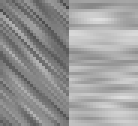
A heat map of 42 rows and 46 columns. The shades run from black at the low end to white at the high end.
The table splits into one row of 2 panels. Panel 1,1: middling, slanting down to the right. Panel 1,2: high, streaked across.
